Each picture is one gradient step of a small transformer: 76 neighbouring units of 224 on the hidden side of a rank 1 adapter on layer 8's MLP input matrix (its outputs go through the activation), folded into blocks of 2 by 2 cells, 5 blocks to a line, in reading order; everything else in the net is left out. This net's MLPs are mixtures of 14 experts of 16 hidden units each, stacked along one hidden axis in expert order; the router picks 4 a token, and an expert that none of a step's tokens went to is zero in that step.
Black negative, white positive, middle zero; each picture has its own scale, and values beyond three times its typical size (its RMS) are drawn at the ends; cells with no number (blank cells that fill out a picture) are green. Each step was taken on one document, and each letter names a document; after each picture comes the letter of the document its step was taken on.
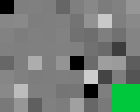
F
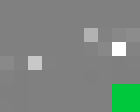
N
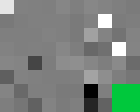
F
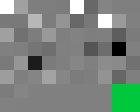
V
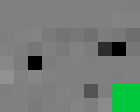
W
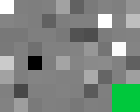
F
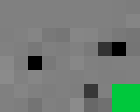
W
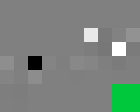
N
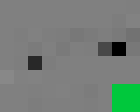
W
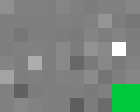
F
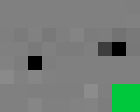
N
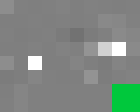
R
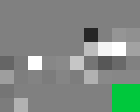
R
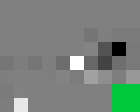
R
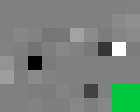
W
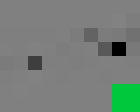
N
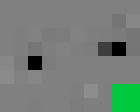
W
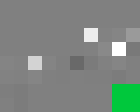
N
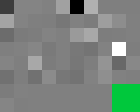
V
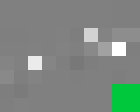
N
